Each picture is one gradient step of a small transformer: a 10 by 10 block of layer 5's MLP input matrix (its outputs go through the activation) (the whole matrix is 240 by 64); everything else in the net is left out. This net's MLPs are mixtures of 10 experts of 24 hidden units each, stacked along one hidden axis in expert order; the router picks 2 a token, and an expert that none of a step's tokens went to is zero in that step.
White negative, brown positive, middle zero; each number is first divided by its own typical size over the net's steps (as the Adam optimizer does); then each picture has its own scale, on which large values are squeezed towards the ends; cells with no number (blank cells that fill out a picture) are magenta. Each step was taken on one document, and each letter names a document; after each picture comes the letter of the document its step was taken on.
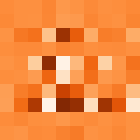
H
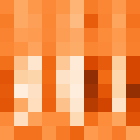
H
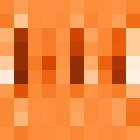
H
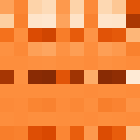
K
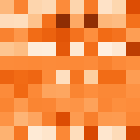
K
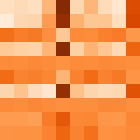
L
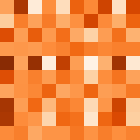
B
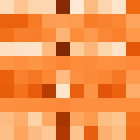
L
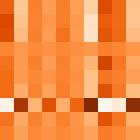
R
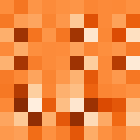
H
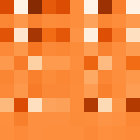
R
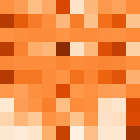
L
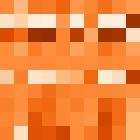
K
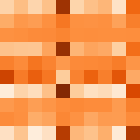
L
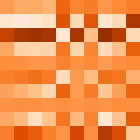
K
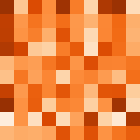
B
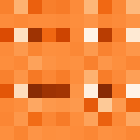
R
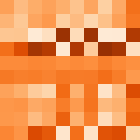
K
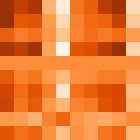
L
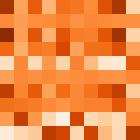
B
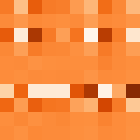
R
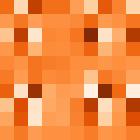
R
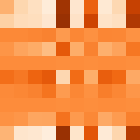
K
